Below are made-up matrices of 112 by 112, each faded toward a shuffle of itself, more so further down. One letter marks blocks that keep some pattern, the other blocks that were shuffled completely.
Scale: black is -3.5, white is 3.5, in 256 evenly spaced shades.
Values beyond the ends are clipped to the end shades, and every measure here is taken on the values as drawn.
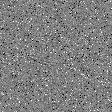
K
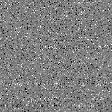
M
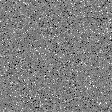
K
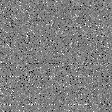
M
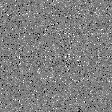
M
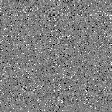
M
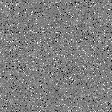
M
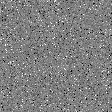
K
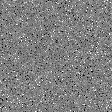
K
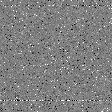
M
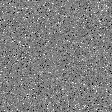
K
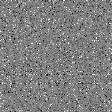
M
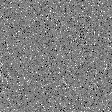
K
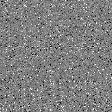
M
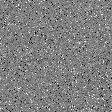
K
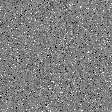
K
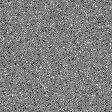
K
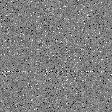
M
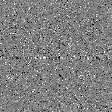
M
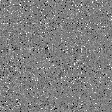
M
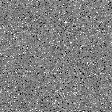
M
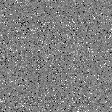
M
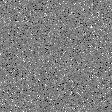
K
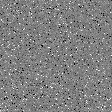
K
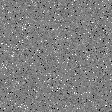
K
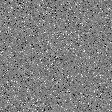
K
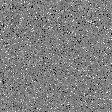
K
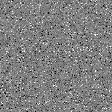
M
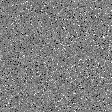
K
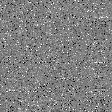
M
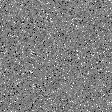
K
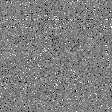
M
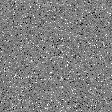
M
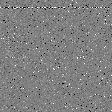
M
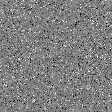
K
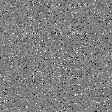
M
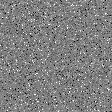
K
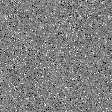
M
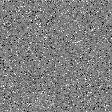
M
